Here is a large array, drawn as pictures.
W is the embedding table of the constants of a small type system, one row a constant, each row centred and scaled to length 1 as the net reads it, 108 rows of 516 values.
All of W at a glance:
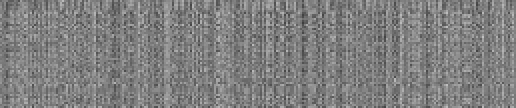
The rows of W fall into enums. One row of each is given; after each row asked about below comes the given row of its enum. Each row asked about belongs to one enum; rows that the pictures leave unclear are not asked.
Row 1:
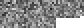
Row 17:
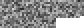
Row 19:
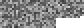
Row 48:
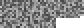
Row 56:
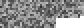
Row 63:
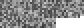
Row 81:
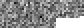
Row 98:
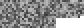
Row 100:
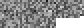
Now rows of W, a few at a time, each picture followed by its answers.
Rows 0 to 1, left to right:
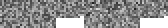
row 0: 48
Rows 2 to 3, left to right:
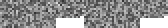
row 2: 19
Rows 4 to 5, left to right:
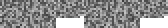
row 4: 48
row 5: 48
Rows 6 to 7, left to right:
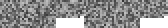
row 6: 98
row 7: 48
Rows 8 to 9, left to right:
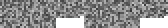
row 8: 48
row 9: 19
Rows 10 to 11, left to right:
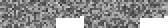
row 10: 19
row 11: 56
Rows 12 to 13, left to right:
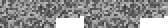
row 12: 56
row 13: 56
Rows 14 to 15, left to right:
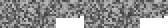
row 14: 98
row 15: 98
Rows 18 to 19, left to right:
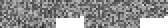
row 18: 63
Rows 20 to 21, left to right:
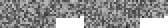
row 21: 63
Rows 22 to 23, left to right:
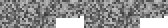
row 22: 98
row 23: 98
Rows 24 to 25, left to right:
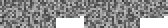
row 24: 48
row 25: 48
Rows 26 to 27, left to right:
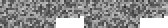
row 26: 56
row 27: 56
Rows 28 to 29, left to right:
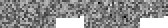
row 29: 81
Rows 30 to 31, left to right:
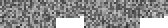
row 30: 48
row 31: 63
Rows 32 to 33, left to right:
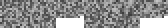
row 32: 48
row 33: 98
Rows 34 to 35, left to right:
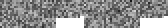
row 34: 63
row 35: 100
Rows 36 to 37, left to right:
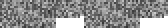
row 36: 63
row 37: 63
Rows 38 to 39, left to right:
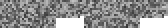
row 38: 98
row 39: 56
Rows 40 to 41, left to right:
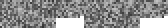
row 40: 63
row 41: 98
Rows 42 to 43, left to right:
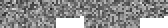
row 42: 1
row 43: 19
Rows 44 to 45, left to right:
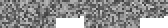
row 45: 19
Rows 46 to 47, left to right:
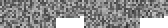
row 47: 63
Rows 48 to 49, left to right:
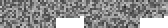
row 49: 56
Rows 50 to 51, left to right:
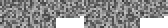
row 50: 48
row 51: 48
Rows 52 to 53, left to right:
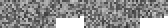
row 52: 98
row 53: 63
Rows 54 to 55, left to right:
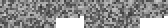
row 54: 56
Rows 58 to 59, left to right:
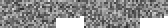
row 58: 17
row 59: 63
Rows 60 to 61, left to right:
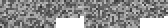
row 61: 19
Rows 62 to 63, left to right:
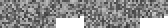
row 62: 98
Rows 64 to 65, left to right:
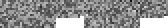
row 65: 100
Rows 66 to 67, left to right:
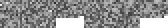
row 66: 100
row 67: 98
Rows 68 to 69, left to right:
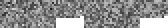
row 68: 1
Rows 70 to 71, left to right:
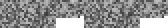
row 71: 98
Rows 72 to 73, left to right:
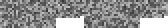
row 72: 19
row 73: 56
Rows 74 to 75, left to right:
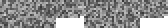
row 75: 48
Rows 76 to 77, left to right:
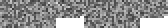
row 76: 19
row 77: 48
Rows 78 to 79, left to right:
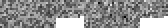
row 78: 56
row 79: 81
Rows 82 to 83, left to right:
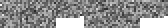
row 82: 100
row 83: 17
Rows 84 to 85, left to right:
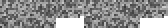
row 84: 56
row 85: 56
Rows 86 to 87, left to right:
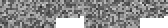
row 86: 56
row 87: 19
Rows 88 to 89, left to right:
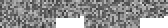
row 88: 63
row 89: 19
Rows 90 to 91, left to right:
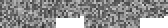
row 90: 63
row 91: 19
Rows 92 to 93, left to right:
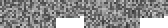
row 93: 63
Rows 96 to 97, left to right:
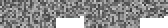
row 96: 48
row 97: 19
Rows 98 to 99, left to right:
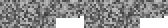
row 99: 98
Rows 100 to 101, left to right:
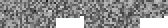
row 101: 98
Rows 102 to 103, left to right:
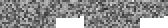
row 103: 17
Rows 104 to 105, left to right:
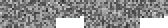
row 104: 19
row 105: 63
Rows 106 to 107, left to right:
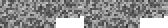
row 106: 56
